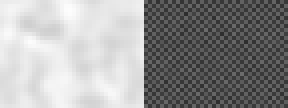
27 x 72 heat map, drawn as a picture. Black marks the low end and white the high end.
It is made of 1 by 2 panels. Panel 1,1: very high, blotchy, faint in contrast. Panel 1,2: low, checkered.
